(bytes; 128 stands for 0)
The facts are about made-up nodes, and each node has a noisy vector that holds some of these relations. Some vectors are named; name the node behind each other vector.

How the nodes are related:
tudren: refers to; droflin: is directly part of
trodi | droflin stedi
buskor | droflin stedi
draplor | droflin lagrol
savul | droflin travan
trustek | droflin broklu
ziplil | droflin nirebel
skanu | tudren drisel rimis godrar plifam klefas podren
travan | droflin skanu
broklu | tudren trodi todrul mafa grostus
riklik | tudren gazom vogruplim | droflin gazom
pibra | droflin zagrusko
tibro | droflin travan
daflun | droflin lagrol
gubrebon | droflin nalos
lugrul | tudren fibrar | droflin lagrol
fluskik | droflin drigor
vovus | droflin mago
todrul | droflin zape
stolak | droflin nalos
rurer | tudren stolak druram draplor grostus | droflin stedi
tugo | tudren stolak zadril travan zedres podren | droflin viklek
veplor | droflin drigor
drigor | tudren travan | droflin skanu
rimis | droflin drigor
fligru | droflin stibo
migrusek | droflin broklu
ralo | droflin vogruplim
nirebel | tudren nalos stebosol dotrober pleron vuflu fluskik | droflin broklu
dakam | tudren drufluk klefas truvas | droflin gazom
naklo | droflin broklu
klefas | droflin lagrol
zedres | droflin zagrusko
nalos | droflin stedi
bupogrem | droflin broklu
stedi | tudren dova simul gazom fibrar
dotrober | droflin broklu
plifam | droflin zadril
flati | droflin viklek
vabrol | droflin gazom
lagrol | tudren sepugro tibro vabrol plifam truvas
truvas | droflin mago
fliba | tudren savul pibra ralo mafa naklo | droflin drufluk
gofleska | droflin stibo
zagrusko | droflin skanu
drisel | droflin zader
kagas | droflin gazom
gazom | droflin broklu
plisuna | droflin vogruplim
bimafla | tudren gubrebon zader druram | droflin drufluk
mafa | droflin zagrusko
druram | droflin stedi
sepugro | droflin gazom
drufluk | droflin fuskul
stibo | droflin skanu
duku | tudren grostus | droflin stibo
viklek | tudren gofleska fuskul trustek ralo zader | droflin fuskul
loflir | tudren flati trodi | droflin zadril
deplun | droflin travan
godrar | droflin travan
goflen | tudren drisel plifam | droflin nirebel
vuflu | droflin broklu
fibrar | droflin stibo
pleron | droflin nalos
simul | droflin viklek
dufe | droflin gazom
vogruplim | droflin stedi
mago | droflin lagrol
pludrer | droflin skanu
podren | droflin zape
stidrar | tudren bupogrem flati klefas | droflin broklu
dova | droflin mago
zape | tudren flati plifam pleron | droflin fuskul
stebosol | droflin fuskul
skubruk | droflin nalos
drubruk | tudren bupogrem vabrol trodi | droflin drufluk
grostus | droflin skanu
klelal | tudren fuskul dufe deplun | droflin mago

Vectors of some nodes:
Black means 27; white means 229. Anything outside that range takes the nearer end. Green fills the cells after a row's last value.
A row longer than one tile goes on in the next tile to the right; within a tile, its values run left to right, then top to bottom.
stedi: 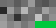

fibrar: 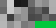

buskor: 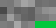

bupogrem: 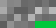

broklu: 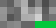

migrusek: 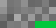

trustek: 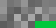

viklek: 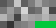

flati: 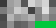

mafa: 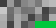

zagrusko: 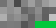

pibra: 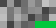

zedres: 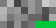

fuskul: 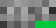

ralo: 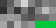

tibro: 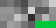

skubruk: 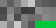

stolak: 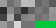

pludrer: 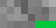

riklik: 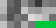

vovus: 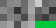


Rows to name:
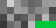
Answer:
podren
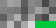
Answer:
klefas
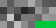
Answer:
gubrebon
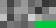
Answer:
nirebel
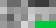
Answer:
dakam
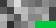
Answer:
fliba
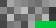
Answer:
todrul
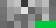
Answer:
simul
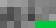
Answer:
drisel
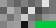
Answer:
travan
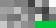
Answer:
duku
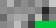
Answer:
grostus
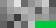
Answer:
tugo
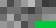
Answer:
nalos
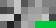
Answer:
bimafla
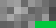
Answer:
stebosol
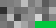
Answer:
rurer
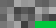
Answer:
trodi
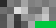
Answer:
zape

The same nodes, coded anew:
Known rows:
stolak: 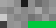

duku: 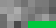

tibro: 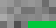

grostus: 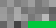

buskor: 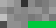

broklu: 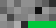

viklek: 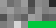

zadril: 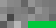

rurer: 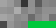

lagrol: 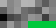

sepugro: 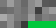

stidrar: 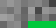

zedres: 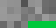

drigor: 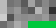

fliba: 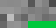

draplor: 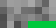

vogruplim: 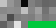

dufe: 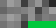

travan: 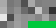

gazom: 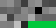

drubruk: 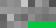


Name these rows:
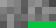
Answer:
goflen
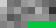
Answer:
skanu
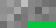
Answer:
loflir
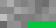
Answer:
trodi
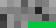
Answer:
lugrul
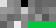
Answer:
stedi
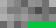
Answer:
fibrar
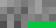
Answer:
plifam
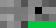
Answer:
riklik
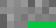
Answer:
todrul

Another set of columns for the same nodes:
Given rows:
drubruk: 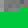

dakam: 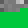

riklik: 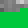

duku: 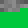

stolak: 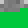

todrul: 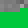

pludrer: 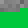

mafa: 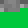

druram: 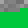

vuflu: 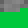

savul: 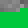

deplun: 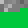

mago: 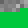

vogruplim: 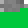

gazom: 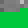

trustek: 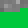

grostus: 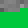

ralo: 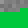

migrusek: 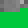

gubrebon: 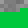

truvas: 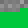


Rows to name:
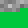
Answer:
klelal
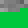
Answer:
fuskul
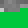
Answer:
zagrusko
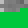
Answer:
drufluk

